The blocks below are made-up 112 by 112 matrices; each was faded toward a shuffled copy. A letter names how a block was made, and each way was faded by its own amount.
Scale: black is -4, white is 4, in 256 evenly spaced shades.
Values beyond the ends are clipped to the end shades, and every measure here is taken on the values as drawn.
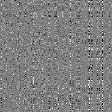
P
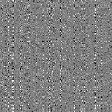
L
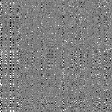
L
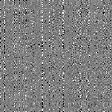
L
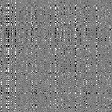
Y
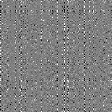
Y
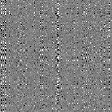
P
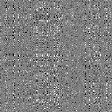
L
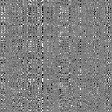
Y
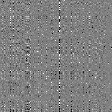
Y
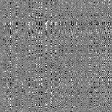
Y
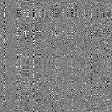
P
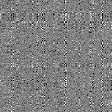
P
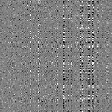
Y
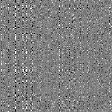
P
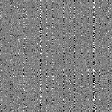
P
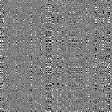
Y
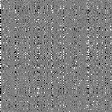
Y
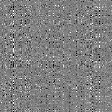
L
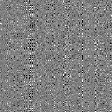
L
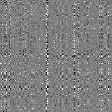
Y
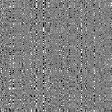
P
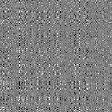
Y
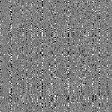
P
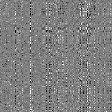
Y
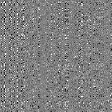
L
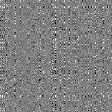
P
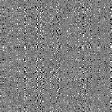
P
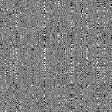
L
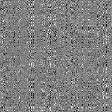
P
